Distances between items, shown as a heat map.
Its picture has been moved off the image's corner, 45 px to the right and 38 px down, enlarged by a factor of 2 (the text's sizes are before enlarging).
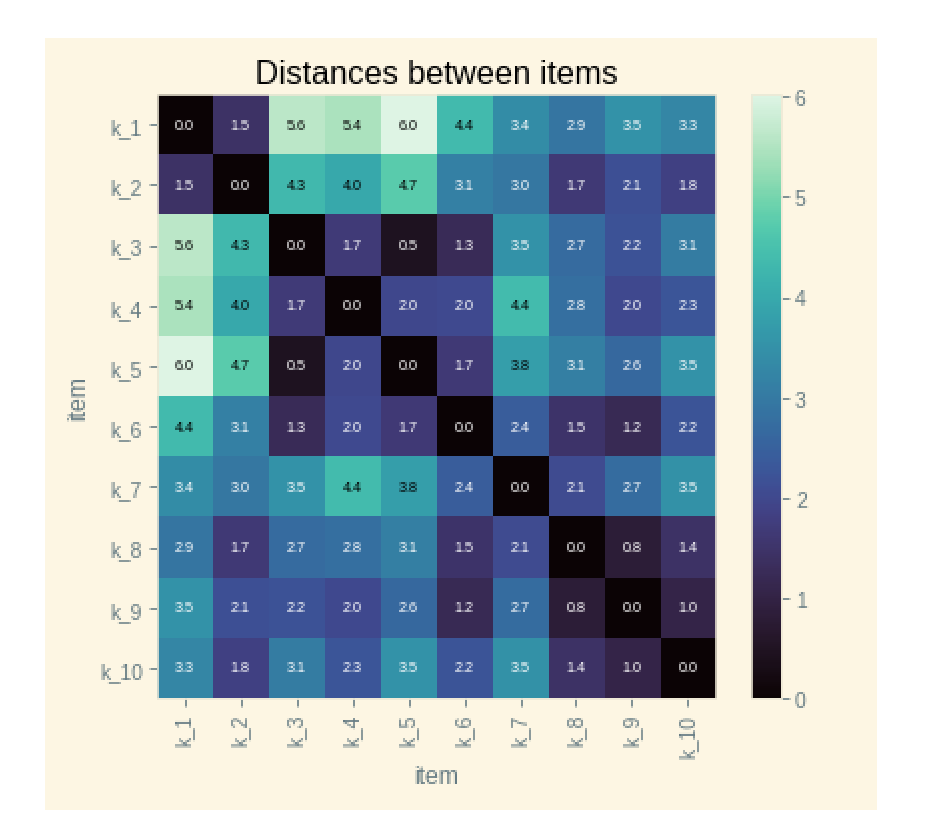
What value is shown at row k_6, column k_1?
4.4
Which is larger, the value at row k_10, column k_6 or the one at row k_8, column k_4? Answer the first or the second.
the second
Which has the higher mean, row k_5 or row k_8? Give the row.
k_5
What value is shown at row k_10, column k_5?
3.5
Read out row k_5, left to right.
6.0 4.7 0.5 2.0 0.0 1.7 3.8 3.1 2.6 3.5
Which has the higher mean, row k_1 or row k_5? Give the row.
k_1
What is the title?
Distances between items
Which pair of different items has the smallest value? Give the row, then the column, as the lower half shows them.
k_5, k_3
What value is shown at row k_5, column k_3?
0.5
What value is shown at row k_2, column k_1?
1.5
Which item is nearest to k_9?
k_8
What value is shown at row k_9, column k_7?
2.7
